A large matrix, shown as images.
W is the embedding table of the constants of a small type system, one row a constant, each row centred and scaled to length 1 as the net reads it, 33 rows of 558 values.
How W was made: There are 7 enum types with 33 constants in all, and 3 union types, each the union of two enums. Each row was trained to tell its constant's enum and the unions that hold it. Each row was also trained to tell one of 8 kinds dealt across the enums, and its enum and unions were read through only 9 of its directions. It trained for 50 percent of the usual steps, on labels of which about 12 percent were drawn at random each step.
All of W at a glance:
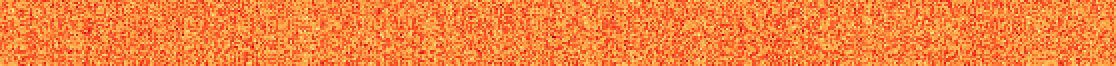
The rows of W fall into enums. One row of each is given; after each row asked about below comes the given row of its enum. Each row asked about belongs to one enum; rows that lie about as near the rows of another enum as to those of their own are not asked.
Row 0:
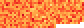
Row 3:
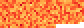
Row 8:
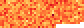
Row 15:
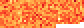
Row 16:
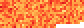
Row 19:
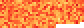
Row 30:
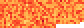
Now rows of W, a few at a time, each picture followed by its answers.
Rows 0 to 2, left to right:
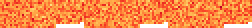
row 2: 8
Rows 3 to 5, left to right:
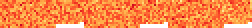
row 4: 15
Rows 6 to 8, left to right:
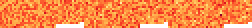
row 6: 15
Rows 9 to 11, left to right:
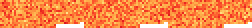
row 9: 8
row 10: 30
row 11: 3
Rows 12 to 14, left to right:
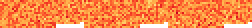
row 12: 30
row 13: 3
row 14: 3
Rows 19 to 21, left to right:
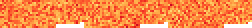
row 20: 8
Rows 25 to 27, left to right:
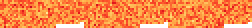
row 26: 30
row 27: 8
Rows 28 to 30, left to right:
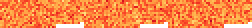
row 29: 0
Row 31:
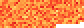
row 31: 16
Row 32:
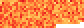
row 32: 30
